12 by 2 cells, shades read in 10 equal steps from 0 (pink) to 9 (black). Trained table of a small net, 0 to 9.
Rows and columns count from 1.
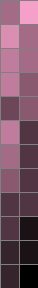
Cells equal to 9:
1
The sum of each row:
3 4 5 6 9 8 9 10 12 14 15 16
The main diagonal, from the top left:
3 3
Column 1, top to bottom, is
3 1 2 2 5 2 3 4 6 6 7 7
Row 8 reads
4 6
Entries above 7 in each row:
0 0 0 0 0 0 0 0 0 1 1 1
